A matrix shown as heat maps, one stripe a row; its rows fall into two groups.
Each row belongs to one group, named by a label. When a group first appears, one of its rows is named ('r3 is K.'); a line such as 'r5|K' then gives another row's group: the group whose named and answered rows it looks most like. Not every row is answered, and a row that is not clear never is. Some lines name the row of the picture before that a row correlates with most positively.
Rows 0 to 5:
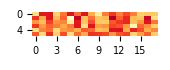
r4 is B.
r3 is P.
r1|P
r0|B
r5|P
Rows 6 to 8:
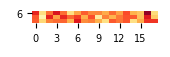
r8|P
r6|P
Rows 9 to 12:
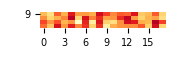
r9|P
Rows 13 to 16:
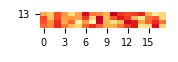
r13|B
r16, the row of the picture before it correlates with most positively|11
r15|P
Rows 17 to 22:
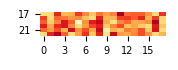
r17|B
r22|B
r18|P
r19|P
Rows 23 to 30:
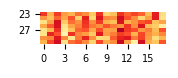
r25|B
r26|B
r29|B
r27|B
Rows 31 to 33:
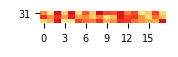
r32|P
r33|B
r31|P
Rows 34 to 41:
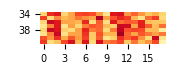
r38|B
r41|P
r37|B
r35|P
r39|B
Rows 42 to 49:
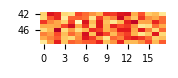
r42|B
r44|P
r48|B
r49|B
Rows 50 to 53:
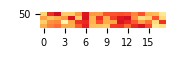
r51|P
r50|B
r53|B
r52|B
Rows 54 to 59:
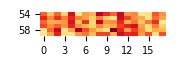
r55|P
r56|P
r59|B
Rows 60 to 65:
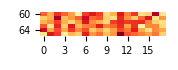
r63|P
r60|P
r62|B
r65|B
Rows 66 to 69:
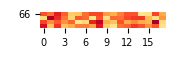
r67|B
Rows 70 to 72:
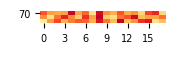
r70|P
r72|B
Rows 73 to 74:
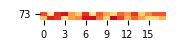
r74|B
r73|P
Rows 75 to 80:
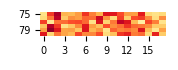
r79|B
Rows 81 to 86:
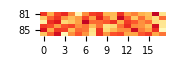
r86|B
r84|P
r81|P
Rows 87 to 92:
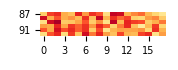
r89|B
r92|B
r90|P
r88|P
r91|P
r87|B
